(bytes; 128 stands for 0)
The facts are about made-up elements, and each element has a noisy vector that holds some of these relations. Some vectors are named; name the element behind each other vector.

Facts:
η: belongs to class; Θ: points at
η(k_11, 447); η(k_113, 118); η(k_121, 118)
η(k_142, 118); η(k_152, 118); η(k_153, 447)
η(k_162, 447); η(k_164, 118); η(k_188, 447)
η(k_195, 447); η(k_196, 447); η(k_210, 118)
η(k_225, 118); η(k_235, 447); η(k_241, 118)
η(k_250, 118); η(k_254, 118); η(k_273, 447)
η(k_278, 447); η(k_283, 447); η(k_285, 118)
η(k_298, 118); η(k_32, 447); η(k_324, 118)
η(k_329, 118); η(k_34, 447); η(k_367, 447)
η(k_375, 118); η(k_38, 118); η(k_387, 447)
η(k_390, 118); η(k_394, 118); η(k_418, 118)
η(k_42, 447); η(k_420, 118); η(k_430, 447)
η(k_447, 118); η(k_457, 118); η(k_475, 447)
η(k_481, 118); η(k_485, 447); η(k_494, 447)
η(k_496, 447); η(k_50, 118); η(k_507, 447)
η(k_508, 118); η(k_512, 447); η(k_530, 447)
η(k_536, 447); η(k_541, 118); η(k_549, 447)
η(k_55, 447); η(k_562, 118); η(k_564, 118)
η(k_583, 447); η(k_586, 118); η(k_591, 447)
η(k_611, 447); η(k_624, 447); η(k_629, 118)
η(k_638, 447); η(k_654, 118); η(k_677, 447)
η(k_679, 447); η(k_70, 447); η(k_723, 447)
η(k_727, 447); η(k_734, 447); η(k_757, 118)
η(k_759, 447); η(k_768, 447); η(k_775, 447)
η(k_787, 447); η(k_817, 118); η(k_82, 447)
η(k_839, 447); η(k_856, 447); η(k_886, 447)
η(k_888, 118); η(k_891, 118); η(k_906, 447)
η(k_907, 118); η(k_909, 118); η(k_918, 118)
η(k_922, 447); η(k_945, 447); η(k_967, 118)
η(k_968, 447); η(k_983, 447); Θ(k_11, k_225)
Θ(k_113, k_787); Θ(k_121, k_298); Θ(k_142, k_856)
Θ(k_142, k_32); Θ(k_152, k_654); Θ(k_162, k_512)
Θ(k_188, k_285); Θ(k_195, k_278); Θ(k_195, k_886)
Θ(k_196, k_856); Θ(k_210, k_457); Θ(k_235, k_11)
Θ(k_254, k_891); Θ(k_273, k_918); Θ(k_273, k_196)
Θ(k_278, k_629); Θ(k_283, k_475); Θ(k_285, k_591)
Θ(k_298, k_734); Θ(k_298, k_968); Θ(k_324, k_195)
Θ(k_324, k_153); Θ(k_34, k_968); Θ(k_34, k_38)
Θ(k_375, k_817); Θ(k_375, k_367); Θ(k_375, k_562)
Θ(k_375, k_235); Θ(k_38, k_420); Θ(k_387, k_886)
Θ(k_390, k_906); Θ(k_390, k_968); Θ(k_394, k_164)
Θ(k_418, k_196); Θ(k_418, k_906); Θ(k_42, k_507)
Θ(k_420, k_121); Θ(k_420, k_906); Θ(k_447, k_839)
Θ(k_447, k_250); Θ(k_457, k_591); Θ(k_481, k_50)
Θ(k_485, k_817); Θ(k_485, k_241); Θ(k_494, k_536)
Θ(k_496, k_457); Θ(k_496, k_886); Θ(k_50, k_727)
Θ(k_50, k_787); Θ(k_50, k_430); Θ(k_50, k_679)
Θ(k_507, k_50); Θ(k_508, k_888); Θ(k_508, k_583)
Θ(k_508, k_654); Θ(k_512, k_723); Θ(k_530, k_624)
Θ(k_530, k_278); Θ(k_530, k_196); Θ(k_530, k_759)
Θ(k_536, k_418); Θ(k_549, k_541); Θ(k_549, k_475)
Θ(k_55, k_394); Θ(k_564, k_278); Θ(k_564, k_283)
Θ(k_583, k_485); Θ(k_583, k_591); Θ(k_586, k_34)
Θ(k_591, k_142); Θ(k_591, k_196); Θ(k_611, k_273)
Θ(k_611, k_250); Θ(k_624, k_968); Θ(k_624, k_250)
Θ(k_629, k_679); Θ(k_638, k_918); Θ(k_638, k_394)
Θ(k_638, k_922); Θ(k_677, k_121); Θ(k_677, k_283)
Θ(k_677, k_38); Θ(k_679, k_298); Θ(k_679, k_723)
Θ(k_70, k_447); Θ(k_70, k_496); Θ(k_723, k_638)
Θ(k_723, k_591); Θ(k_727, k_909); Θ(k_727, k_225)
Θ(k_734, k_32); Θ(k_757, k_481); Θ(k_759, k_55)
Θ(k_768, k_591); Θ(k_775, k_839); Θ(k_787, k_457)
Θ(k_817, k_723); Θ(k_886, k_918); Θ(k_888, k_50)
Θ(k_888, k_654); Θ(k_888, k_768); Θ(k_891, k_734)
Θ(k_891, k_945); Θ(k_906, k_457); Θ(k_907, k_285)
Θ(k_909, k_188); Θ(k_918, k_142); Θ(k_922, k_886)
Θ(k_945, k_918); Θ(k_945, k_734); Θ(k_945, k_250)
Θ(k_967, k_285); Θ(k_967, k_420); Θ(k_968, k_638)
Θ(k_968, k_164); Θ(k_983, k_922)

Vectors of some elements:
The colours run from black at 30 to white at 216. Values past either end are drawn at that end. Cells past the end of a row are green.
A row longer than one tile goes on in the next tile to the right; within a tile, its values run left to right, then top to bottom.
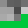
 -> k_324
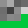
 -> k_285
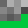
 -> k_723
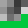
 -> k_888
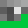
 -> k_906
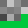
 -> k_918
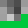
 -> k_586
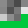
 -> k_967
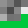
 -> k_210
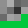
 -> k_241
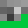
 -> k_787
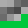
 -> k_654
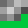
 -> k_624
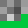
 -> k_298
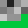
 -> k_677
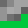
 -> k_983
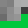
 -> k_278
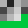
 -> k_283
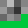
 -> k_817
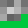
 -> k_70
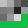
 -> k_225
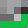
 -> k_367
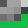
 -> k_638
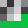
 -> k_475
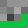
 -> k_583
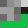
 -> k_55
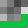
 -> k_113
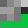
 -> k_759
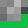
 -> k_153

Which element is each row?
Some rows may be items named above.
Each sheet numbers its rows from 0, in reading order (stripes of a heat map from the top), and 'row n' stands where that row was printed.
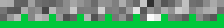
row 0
k_654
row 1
k_329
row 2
k_496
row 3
k_494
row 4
k_142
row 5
k_541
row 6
k_945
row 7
k_387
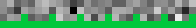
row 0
k_241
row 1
k_922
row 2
k_375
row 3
k_42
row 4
k_530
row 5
k_494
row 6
k_164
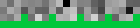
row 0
k_82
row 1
k_121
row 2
k_549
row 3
k_586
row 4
k_562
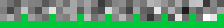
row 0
k_420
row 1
k_418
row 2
k_82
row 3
k_888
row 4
k_629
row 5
k_591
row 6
k_394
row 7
k_541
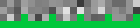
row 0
k_298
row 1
k_507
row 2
k_447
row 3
k_273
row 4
k_34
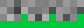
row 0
k_629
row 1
k_507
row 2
k_485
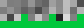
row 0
k_727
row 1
k_38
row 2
k_250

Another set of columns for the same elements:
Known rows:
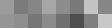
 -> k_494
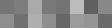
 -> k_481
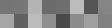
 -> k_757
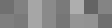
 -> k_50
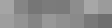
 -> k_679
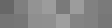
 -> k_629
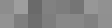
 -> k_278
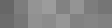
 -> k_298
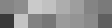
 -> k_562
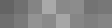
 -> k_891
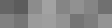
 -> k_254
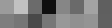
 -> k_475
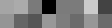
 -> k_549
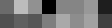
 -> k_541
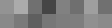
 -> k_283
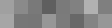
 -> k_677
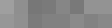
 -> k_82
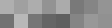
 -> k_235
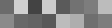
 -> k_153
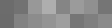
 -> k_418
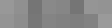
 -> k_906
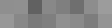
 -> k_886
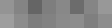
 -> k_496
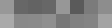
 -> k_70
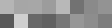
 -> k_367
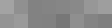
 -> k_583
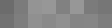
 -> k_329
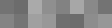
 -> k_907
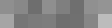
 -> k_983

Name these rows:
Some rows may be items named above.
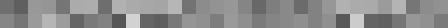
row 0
k_586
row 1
k_367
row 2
k_496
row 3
k_367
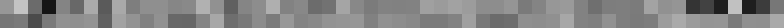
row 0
k_475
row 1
k_162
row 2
k_394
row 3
k_591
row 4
k_485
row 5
k_530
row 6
k_775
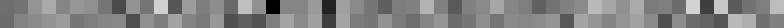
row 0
k_418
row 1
k_324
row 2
k_541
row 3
k_677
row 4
k_918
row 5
k_225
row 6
k_153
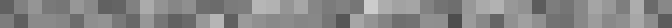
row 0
k_564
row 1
k_967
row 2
k_817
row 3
k_375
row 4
k_241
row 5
k_654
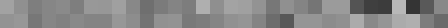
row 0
k_723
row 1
k_34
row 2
k_727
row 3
k_839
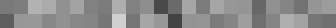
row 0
k_817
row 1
k_42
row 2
k_32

